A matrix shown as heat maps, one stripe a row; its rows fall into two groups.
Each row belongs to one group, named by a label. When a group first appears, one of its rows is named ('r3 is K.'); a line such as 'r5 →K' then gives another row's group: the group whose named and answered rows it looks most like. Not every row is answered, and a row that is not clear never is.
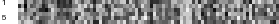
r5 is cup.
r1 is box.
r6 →box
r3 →cup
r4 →cup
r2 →cup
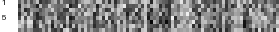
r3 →cup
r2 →box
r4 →box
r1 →cup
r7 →box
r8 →box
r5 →box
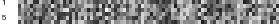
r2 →cup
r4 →cup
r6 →cup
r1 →box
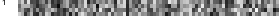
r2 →box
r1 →box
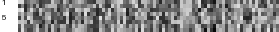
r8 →cup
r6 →box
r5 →box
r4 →box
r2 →cup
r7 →cup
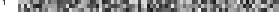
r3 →cup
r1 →cup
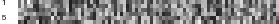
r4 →box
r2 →box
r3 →box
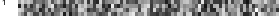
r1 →box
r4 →box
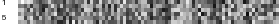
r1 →box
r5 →box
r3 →box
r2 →cup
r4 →cup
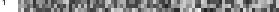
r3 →cup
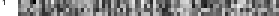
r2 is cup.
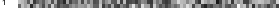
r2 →cup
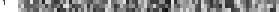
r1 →box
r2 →box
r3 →box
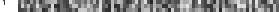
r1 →cup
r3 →cup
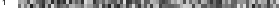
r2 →cup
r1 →box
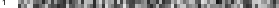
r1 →box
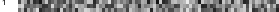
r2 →cup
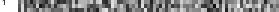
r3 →box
